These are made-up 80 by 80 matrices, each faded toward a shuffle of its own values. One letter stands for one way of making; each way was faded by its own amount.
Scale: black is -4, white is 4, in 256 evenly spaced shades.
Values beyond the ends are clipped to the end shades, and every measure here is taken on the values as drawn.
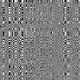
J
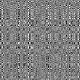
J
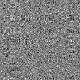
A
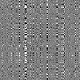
J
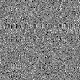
A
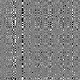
J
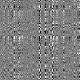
J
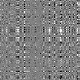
J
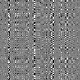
J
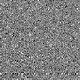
A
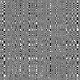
J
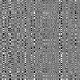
J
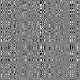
J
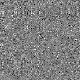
A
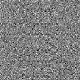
A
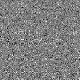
A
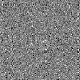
A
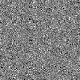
A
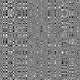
J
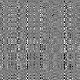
J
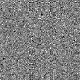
A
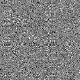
A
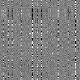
J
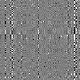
J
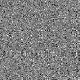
A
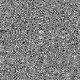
A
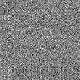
A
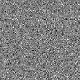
A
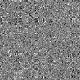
A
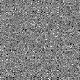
A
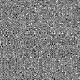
A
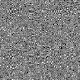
A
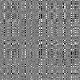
J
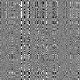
J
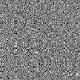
A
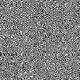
A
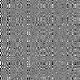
J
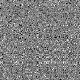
A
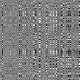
J
